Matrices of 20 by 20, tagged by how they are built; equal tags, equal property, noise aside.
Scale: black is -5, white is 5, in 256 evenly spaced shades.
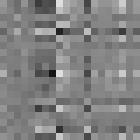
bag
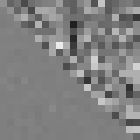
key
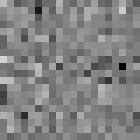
bag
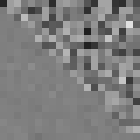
key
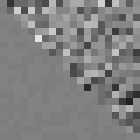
key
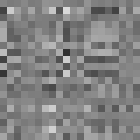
bag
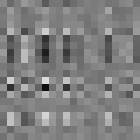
bag
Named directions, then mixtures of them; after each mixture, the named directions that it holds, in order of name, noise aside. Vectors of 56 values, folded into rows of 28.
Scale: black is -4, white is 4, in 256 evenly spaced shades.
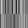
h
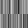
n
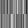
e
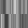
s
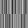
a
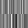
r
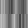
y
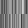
a, e, y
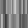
s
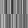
a, r, y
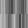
y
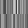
e, h, s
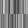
e, n, s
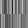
a, h, s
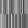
r, s, y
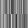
a, r, y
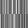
h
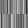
e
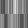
e, s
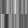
s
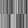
e, y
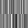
r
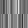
h, n, s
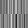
h, r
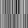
h, n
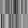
s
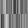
h, s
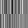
a, h, r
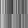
h, y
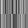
h, r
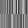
e, h, n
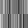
n, y
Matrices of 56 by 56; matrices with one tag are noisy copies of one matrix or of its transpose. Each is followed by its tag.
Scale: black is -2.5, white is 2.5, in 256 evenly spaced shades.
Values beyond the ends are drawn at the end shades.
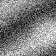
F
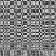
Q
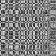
Q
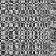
Q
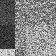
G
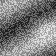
F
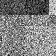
G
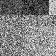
G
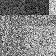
G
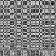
Q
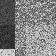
G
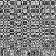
Q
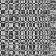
Q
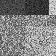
G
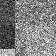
G
